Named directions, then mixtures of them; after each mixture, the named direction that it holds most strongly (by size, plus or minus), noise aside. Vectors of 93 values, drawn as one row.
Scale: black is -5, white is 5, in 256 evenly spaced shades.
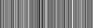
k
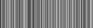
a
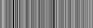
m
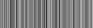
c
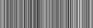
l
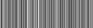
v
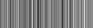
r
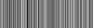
v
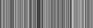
k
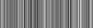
l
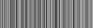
c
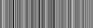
m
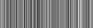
l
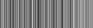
r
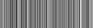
c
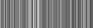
a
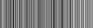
m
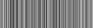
c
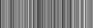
r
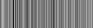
m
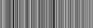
m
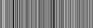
m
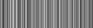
c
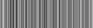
c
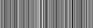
k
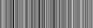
m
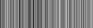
a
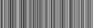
r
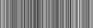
l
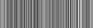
l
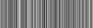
c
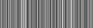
v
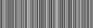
v
